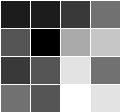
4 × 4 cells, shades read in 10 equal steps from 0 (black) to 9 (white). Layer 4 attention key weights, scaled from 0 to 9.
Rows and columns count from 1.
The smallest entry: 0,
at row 2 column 2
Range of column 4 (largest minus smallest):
4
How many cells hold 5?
0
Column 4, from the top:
4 7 4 8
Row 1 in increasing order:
1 1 2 4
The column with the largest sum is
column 3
